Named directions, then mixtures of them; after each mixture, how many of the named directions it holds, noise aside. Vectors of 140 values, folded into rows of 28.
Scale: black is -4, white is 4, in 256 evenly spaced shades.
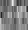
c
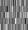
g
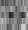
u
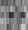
one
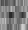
one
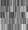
three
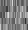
two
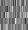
one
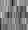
two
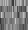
three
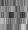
one
